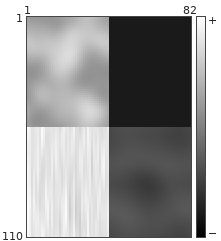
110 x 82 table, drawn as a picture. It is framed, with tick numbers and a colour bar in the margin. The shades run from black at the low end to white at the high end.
It is made of 2 by 2 panels. Panel 1,1: high, smooth. Panel 1,2: very low, flat. Panel 2,1: very high, streaked downward, faint in contrast. Panel 2,2: low, smooth, faint in contrast.
